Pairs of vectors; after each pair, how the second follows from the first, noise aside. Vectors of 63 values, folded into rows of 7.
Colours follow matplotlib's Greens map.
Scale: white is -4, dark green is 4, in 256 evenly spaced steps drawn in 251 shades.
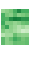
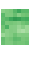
shrunk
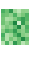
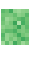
shrunk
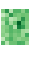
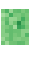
shrunk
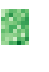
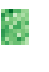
reversed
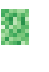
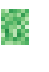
reversed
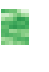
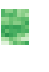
reversed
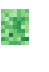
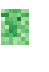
reversed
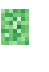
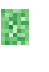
reversed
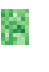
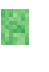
shrunk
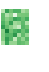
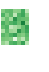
reversed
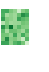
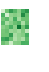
reversed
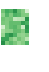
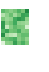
reversed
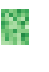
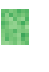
shrunk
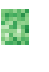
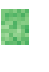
shrunk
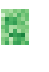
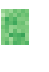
shrunk
